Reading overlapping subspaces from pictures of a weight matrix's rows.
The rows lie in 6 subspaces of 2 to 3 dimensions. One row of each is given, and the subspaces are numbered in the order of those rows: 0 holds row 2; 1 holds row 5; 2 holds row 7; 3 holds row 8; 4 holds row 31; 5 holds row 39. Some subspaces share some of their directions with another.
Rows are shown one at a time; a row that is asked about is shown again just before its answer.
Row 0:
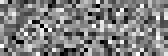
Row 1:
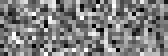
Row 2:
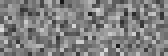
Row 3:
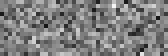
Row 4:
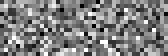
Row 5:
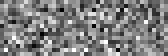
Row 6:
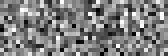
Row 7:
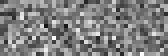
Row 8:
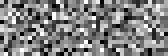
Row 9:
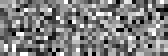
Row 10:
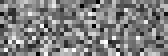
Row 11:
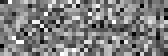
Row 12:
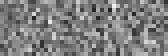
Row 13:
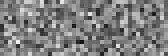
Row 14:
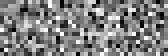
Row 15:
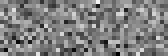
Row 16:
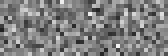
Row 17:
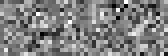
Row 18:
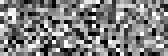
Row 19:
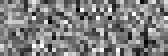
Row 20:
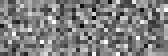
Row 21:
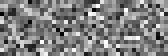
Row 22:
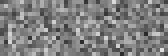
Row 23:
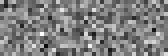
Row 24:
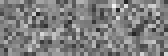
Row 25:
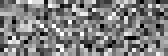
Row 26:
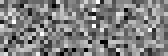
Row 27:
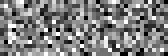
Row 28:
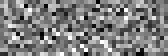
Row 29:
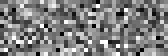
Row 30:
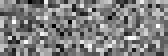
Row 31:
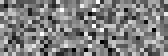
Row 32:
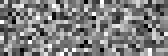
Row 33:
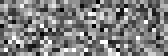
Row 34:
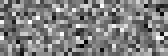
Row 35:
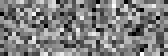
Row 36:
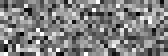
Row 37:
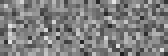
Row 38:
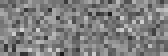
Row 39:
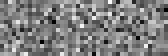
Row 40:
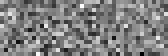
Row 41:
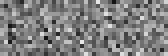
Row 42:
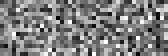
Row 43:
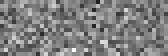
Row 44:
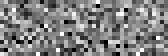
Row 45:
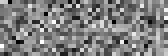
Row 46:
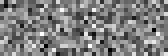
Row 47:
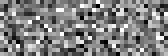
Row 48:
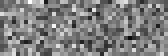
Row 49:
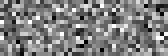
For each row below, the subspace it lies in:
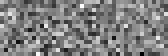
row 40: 2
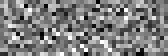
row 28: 2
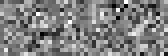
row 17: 1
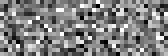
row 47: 3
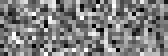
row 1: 1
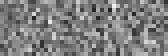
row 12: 1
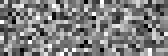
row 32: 3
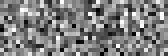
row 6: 0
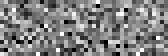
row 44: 4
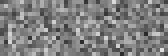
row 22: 2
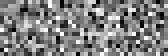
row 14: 0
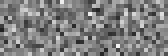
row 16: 0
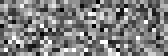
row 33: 1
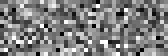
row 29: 4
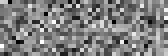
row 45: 5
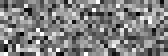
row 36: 5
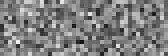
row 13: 0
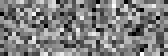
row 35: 1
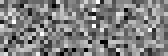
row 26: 3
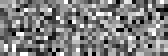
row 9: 5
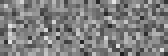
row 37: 2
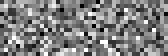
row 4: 4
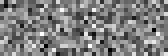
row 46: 4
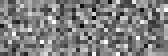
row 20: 5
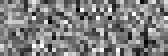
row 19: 1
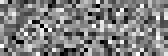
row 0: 5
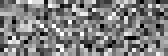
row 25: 0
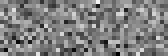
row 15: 4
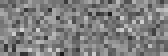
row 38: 5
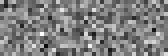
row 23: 4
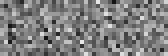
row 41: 2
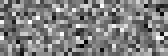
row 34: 3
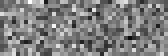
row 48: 0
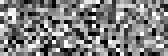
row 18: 2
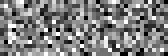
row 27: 2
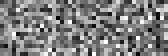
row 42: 5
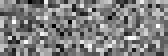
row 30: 0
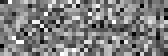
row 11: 5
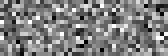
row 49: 3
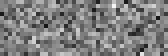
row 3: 1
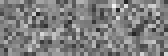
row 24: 1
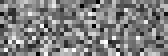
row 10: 2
